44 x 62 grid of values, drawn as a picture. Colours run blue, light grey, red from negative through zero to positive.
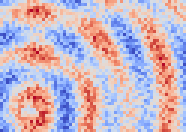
Stripes: upright, repeating 3 times. Rings: centred on the bottom left. Slope: none. Mirror symmetry: none. Ninth with the highest average: bottom left.
